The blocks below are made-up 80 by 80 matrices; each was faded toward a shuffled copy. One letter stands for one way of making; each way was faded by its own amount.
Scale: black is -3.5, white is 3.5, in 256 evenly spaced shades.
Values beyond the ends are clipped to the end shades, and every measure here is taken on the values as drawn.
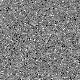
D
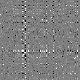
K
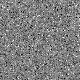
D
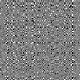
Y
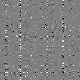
K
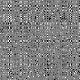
Y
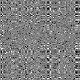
Y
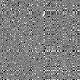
Y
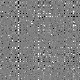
K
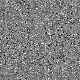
D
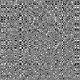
Y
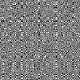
Y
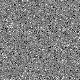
D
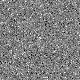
D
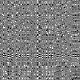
Y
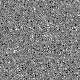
D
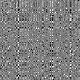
Y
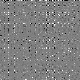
K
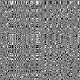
Y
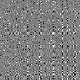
Y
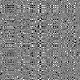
Y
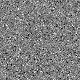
D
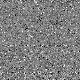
D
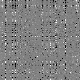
K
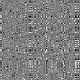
Y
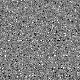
D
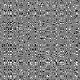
Y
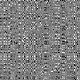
Y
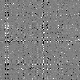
K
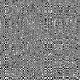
Y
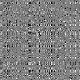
Y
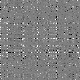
K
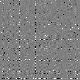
K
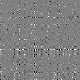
K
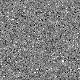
D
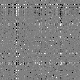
K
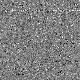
D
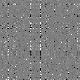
K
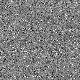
D
